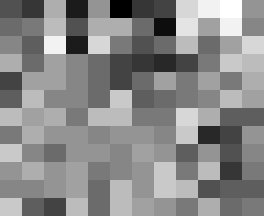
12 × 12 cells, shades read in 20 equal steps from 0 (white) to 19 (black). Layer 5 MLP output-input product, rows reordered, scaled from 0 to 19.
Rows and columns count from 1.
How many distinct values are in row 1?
10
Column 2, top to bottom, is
15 10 12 11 7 5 7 6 9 6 9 12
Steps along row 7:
up down up down same up same down up up same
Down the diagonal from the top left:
13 10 1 9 11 4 10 9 12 5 12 10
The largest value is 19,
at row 1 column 6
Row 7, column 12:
12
